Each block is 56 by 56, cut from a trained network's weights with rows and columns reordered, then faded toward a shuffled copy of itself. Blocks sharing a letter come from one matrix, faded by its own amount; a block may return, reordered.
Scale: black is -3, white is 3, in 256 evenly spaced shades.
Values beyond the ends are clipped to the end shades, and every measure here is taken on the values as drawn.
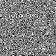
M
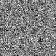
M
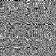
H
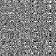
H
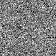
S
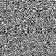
M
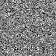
S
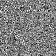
S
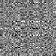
H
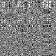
H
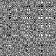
H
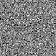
M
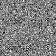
M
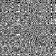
H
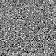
M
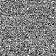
M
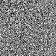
S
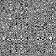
H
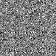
S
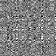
H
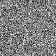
S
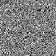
M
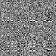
H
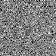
M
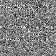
S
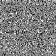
M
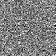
M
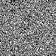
M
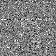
S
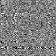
H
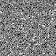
M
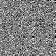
M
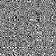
H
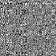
H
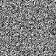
S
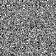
S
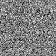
M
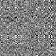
H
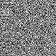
M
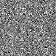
S
